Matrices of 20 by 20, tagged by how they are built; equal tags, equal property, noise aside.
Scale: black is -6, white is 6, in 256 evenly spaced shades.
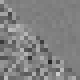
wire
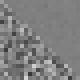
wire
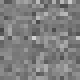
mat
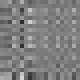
mat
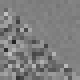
wire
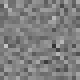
mat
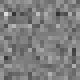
mat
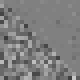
wire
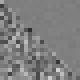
wire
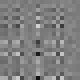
mat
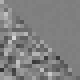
wire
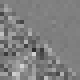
wire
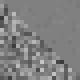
wire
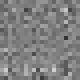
mat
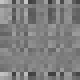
mat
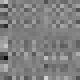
mat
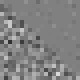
wire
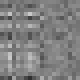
mat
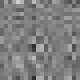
mat
